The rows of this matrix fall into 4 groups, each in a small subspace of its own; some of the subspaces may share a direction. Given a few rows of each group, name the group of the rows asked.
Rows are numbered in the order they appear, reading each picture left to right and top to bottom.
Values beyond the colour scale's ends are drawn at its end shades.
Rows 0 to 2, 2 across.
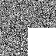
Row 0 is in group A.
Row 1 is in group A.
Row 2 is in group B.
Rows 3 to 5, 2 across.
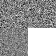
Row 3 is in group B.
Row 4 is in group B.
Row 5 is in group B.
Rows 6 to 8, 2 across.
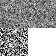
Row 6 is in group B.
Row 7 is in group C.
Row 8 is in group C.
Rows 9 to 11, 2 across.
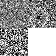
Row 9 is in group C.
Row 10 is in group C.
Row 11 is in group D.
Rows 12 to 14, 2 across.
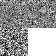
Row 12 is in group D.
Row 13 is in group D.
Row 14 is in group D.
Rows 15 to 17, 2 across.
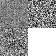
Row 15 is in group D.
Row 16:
A
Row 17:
B
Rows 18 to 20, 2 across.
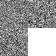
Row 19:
D
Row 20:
C
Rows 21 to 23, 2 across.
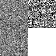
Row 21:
B
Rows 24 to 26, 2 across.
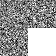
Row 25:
D
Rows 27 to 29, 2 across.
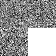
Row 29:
C
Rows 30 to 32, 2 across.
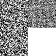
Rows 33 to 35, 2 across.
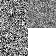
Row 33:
B
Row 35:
B
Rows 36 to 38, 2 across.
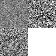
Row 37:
B
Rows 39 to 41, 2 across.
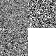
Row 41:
D
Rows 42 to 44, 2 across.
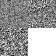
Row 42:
D
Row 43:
C
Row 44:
D
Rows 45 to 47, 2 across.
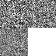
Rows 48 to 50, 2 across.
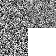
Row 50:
A
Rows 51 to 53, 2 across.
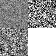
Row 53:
D
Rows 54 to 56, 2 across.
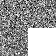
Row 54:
A
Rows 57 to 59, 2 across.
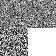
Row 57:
A
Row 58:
A
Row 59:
C
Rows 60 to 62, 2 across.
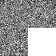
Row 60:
D
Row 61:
C
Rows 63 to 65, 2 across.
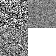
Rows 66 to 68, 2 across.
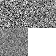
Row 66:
A
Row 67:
C
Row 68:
C
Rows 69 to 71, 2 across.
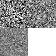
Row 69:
B
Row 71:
B
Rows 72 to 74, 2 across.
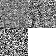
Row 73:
D
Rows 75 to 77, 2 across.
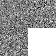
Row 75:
A
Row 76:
C
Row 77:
C
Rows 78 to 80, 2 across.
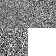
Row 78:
C
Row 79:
A
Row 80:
C
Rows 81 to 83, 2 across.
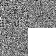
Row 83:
B
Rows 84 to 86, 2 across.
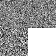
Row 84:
A
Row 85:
A
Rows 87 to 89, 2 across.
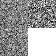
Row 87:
C
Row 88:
C
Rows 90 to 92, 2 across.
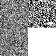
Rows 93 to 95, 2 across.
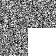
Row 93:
D
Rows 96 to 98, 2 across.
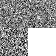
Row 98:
C
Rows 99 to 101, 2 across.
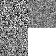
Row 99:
A
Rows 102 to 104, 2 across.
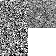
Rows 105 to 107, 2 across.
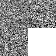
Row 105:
B
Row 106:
B
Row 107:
D
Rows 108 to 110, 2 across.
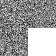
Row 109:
C
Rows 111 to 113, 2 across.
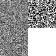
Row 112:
D
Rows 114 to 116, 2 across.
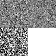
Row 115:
C
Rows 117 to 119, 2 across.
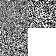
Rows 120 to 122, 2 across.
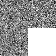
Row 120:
C
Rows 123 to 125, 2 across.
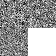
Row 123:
B
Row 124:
B
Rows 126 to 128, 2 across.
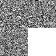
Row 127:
D
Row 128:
D
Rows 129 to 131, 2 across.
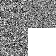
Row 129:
D
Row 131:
B
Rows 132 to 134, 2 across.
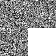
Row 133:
B
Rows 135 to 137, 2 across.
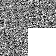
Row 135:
D
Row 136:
D
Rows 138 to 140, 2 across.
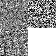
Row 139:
B
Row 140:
D
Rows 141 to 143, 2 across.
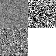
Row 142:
D
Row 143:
A
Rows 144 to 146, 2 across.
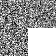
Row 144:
D
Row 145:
B
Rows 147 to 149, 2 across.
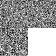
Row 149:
D
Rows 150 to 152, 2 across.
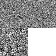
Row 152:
D
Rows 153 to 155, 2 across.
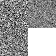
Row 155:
B
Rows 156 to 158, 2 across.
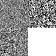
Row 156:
C
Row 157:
A
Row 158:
D
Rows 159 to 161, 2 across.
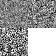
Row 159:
D
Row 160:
D
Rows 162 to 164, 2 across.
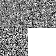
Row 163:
D
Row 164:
C
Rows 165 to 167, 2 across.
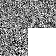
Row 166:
D
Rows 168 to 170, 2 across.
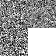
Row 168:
A
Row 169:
C
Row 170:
B
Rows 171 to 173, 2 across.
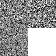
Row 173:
C
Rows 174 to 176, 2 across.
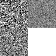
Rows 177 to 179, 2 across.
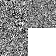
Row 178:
A
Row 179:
D
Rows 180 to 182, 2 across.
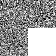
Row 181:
B
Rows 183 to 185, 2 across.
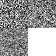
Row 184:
C
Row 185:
B
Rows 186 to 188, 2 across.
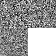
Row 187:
C
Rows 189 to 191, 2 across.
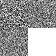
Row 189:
B
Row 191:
C
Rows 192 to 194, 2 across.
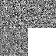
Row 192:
A
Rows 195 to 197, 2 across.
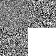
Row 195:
A
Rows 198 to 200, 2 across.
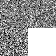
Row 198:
B
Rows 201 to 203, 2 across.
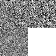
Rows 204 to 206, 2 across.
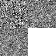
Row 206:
C
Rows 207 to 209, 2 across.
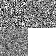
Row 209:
D
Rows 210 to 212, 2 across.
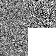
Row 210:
C
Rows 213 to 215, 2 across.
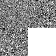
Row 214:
A
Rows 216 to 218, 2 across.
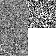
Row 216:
A
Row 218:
D
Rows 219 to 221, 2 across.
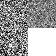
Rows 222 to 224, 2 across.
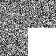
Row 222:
D
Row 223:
A
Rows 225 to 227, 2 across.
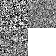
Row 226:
C
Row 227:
D
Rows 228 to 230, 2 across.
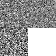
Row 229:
C
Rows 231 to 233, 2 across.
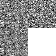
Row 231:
D
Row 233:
D
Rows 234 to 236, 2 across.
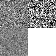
